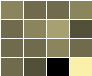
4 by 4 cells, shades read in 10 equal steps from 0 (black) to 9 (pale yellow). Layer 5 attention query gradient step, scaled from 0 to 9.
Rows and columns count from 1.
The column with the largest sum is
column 4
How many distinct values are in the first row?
2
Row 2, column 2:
5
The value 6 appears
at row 2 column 3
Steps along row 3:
same up down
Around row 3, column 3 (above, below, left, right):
6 0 4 4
